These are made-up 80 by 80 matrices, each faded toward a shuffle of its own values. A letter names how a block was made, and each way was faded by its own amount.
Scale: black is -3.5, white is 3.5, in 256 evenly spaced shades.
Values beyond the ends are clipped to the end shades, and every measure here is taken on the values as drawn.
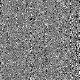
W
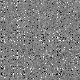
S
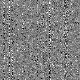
W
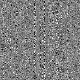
W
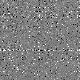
S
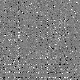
S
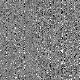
W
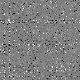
S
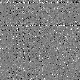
S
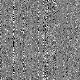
W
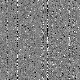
W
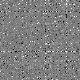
S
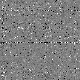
S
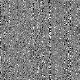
W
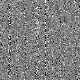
W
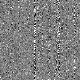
W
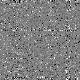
S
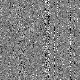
W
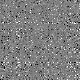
S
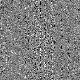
W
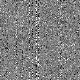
W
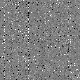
S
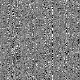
W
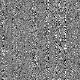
W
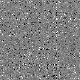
S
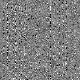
W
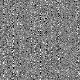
W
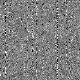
W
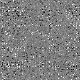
S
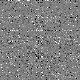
S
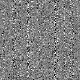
W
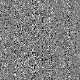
W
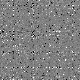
S
